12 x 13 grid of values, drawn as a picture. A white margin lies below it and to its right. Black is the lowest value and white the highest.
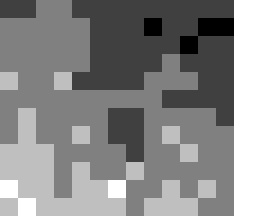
The top left is the smoothest part. Values change most from cell to cell in the bottom middle. The top right is the ninth with the lowest average. The bottom left is the ninth with the highest average. Values rise toward the bottom left.
